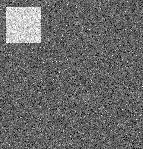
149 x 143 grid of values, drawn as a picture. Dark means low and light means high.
The halves do not mirror each other. There are no regular stripes. The ninth with the highest average is the top left. Overall the values sit about 40% of the way up the scale. An odd patch, higher than its surroundings, sits in the top left.
